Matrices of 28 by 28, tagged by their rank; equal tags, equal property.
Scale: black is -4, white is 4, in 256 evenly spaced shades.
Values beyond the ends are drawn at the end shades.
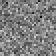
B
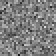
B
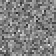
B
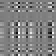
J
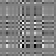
J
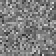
B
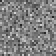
B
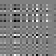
J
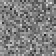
B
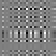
J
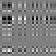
J
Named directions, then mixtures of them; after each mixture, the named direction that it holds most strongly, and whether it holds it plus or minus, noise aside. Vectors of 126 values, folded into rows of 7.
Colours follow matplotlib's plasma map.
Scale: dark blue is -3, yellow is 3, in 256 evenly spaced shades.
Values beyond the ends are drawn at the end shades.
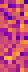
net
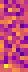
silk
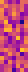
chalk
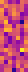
chalk, plus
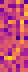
net, plus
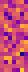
net, plus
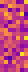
net, minus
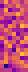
silk, minus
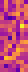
net, plus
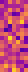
chalk, minus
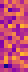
silk, minus
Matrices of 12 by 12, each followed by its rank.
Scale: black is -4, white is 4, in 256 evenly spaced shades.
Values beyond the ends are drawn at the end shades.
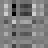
one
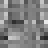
two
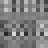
two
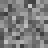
full rank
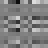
one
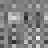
two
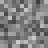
full rank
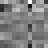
two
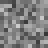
full rank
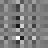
one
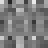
two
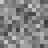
full rank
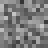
full rank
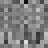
two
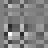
one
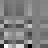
one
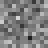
full rank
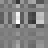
one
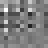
two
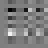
one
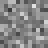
full rank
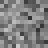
full rank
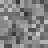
full rank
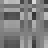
one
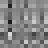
two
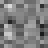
two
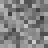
full rank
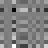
one
